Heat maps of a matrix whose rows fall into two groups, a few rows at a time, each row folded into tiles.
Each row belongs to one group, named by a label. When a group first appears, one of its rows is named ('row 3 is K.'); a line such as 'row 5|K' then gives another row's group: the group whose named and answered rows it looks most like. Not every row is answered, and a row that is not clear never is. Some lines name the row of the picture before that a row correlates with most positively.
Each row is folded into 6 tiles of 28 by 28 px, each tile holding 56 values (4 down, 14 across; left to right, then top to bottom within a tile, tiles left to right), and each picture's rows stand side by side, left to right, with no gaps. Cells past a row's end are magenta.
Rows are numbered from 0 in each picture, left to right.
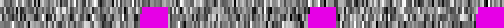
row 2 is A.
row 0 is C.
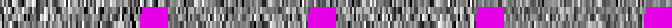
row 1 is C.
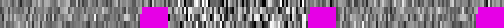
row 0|A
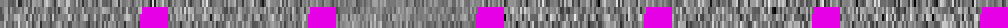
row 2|A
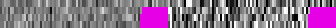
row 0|A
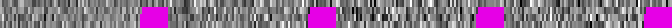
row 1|C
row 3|C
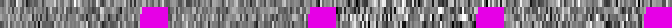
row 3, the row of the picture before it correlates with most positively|2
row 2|A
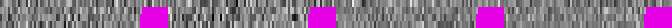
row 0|A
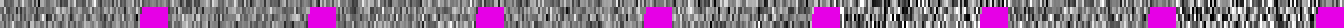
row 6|C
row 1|A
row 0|C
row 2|C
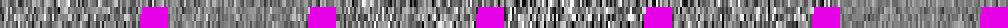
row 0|A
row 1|A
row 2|C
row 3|A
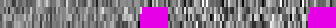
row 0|A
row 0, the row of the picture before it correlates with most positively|1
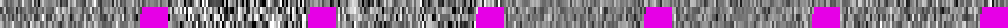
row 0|C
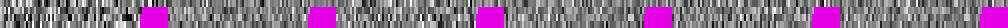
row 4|A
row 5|A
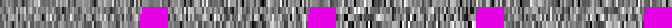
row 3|C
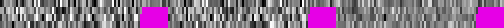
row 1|C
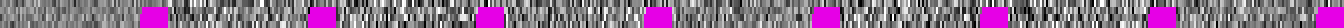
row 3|A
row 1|C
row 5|A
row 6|C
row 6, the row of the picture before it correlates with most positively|2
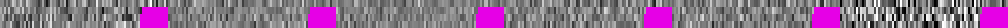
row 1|C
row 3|A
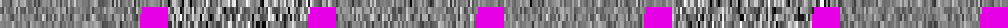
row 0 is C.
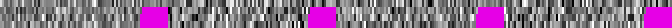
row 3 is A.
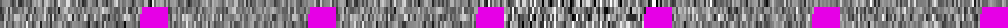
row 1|A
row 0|A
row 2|A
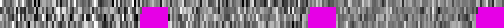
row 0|C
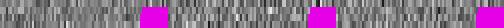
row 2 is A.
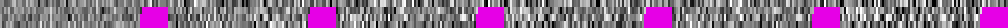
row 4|A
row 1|C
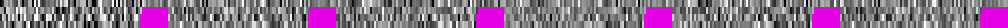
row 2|C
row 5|C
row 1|C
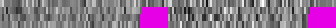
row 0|C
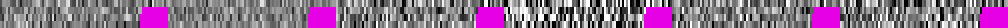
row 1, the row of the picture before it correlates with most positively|1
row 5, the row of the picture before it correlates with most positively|0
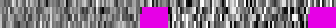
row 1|A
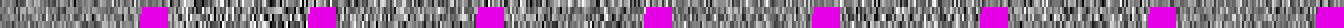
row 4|C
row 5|C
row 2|A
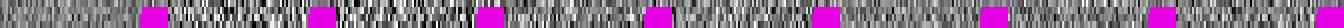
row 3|A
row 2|A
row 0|A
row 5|C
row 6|C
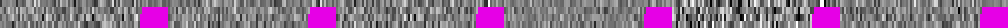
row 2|A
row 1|A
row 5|C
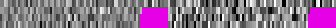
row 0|A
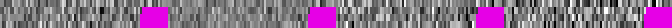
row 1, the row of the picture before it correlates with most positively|1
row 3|A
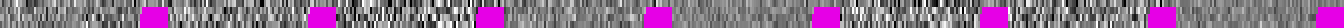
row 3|A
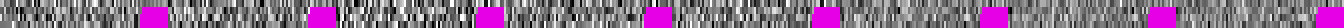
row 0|C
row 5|A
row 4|A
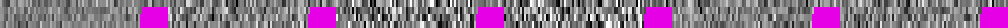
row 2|C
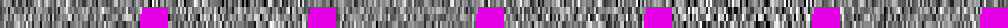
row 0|A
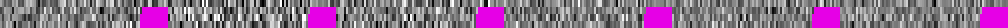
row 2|A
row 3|C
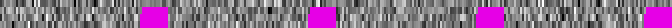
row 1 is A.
